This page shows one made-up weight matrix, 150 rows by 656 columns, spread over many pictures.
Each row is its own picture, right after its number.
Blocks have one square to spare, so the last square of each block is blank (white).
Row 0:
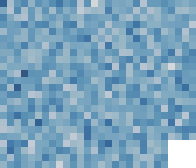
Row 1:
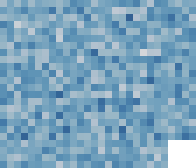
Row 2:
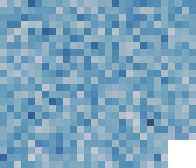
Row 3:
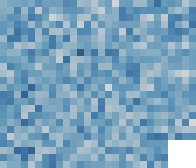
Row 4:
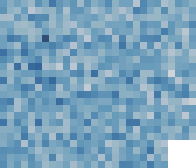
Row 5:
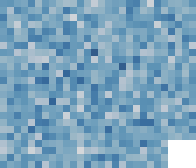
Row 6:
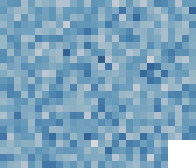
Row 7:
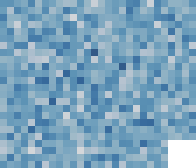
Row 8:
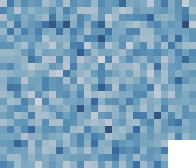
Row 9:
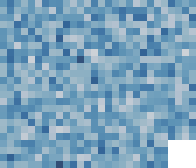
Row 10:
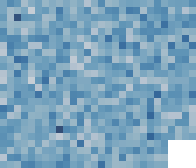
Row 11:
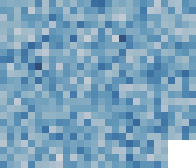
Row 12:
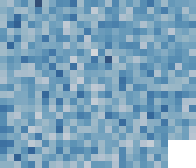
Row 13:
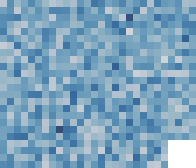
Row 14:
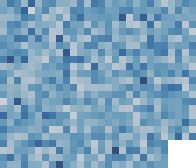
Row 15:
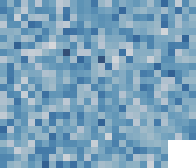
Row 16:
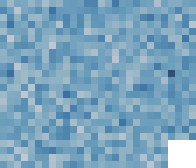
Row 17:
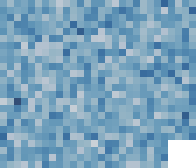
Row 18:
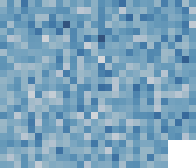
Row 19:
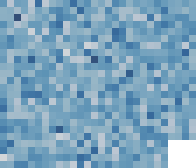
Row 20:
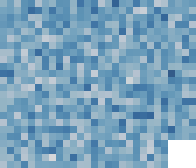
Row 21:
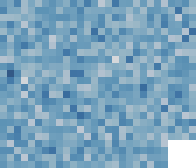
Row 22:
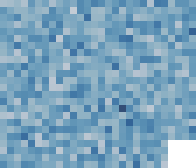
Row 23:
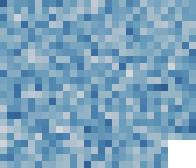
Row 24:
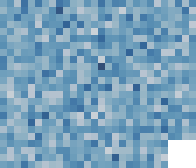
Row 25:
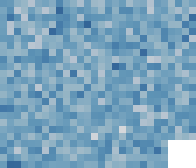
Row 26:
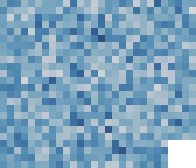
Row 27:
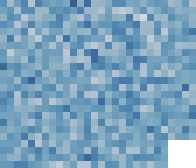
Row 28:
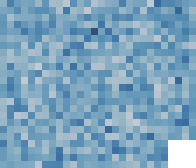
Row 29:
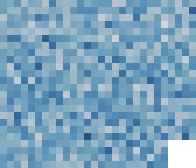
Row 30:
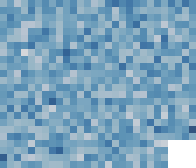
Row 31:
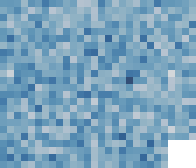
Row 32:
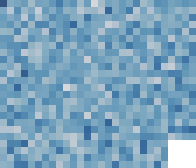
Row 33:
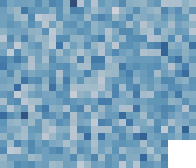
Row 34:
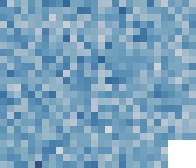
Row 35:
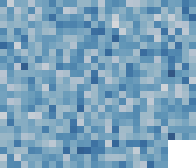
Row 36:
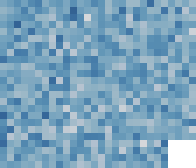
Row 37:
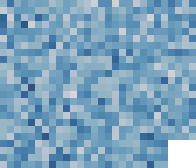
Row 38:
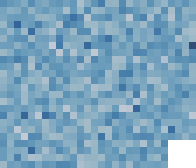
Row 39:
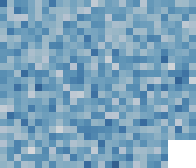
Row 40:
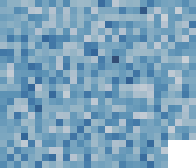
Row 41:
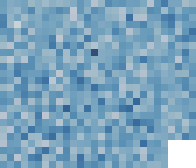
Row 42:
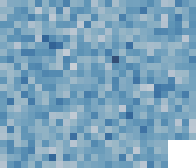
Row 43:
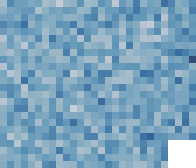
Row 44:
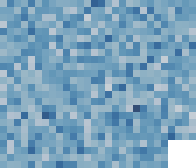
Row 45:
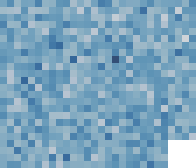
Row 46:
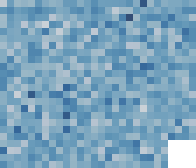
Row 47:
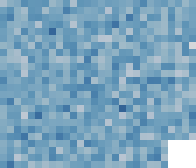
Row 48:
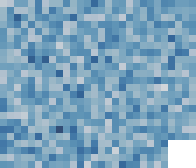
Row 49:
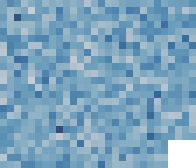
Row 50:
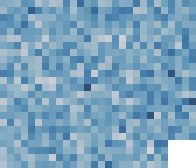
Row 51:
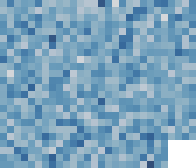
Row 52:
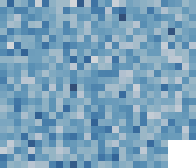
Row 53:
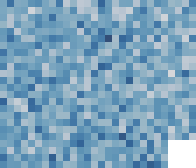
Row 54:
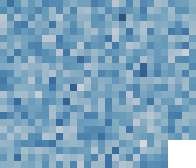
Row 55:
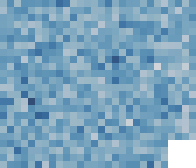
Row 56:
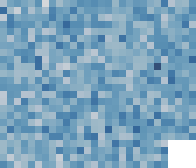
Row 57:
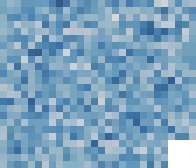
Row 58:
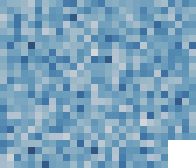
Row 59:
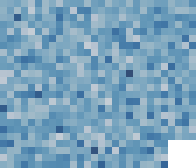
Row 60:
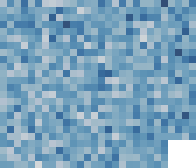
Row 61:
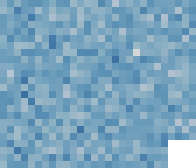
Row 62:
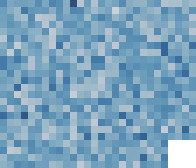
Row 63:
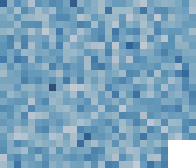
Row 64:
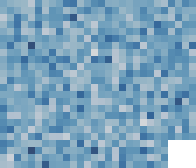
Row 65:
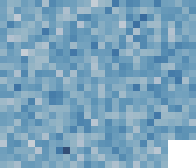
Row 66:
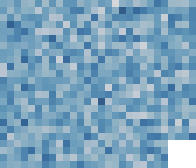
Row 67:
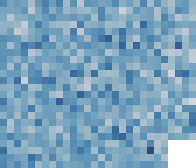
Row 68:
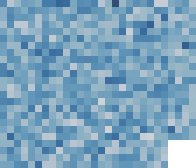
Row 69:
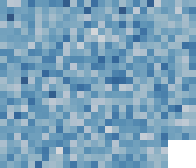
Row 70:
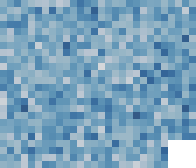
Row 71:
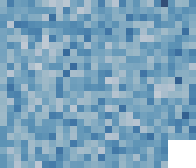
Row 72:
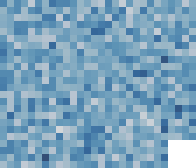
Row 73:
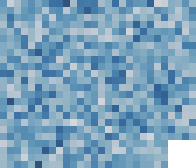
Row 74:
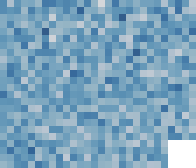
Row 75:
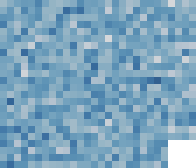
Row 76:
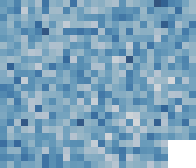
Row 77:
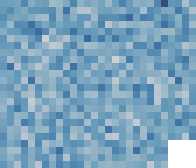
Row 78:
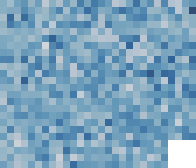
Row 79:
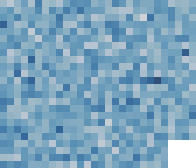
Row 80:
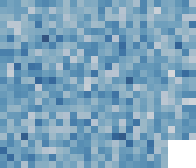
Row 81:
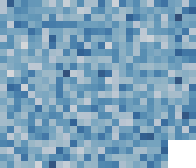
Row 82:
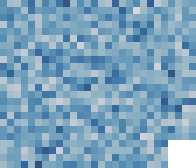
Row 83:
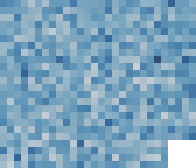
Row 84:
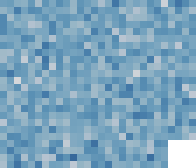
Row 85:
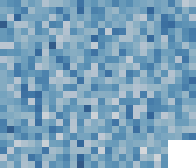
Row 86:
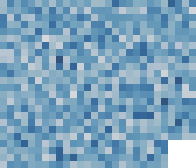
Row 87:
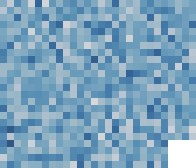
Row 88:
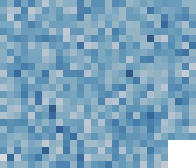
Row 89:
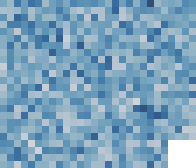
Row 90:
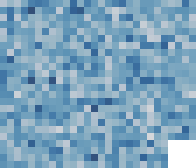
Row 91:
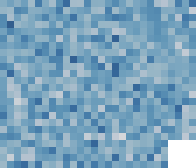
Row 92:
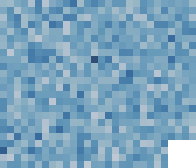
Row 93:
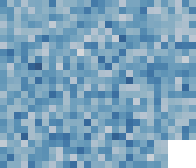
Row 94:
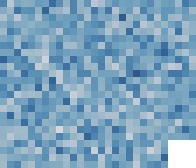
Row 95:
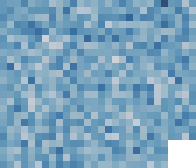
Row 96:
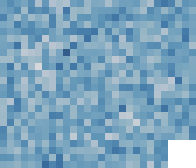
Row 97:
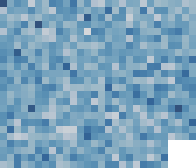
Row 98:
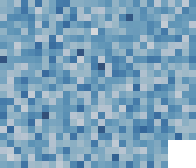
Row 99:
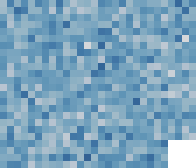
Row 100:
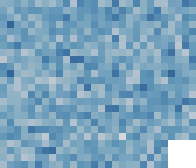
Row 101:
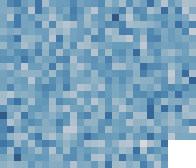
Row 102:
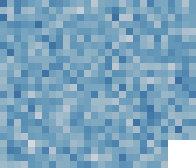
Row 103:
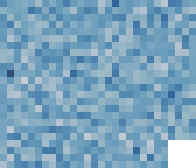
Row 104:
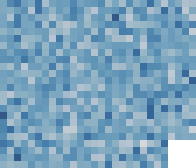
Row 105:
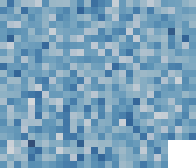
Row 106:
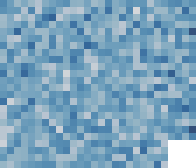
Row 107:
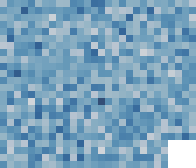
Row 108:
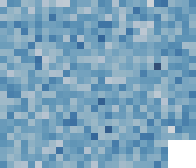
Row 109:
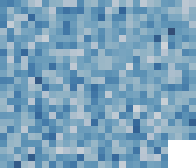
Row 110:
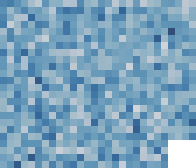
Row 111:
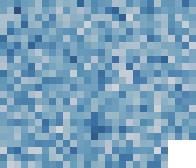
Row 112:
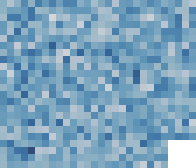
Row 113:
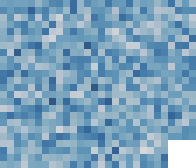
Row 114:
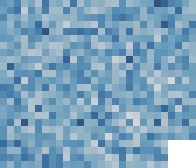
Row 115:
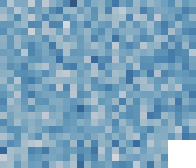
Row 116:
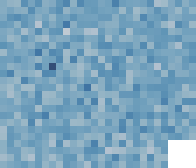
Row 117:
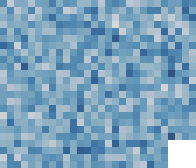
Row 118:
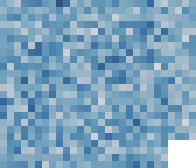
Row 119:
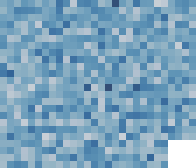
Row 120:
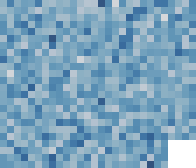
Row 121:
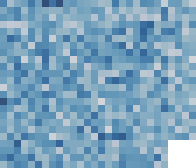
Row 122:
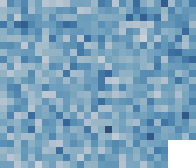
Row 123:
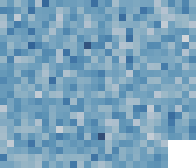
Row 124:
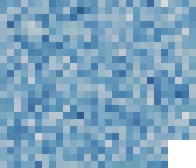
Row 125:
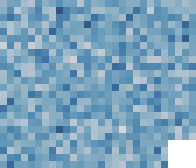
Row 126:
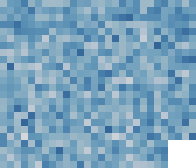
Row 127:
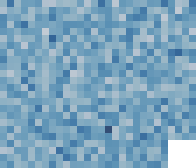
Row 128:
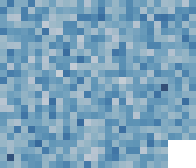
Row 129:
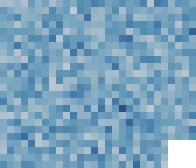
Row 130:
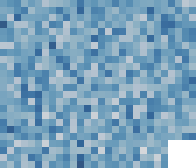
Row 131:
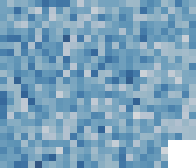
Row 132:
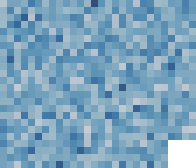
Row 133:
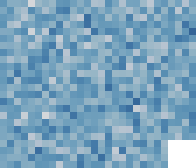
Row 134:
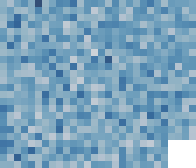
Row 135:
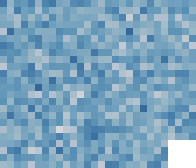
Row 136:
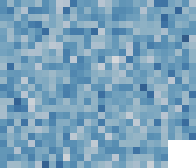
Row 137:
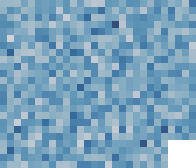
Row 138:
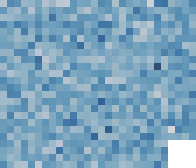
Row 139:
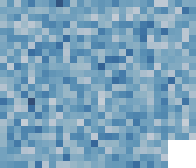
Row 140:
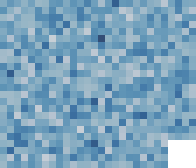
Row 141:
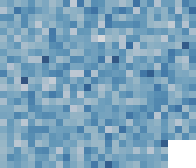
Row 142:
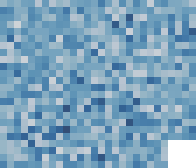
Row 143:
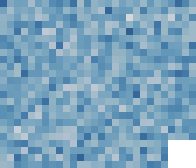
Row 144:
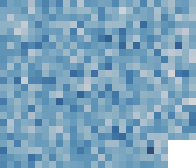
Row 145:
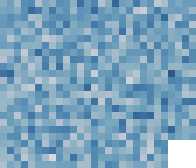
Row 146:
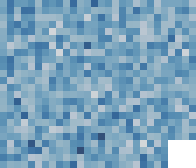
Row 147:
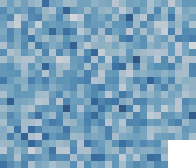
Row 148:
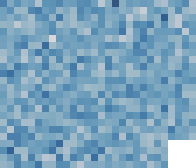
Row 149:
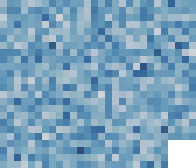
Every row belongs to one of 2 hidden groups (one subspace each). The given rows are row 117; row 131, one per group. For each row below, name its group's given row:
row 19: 117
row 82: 131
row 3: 131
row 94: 117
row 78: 131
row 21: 131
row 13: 117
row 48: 117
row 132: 117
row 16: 131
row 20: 131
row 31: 131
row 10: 117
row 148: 131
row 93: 131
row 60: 131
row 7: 117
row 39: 117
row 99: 131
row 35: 117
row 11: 131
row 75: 117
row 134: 117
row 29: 131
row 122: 131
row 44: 117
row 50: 131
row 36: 117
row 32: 117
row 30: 117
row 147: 117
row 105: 117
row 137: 117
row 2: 117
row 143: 117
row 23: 117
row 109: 117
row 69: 131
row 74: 131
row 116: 131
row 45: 131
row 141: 131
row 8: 131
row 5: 117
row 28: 131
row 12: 117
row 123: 117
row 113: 117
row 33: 117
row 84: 131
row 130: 117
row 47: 117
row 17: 131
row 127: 131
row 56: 131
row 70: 131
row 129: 117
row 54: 117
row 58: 117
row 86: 131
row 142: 117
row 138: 131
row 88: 117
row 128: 117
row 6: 131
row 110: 117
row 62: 117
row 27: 117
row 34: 131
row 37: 131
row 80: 131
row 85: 117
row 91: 131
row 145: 131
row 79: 117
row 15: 131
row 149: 117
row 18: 131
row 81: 131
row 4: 131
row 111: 117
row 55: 131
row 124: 131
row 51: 131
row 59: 117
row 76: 131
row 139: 131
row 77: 131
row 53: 131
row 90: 117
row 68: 131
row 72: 117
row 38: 117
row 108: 131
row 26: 131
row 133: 117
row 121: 131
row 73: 131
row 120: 131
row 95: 131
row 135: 117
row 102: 117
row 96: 131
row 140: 131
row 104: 117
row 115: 117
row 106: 117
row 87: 117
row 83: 117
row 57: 131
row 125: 117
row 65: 117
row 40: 131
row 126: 131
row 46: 117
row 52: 117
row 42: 131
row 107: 117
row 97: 117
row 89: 117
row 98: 131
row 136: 131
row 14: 117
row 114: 131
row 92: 117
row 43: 131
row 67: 131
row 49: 117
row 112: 131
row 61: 131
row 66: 131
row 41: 117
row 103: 131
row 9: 117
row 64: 117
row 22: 117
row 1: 117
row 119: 131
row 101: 117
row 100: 131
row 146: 117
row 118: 131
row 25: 117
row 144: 131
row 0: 117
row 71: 131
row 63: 117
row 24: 131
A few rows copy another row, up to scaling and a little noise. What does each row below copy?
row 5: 7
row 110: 109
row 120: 51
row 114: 76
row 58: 64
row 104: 101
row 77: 95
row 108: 138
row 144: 67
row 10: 49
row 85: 130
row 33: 62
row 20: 145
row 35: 117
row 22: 129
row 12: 134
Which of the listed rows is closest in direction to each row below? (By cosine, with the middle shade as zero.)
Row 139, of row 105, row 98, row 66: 98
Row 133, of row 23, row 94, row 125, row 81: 125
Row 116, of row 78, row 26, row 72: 78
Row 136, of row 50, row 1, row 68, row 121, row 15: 15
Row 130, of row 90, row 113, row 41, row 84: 41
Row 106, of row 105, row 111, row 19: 111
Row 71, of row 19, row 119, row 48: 48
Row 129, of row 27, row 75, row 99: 27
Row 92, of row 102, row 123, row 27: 27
